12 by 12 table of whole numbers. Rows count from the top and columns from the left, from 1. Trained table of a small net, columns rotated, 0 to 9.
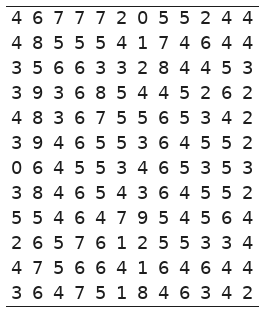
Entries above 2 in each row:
9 11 11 10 11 11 11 11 12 9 11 10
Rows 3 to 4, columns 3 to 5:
6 6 3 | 3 6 8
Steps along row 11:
up down up same down down up down up down same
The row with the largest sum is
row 9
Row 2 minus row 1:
0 2 -2 -2 -2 2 1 2 -1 4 0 0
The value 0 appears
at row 1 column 7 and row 7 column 1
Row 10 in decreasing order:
7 6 6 5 5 5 4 3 3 2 2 1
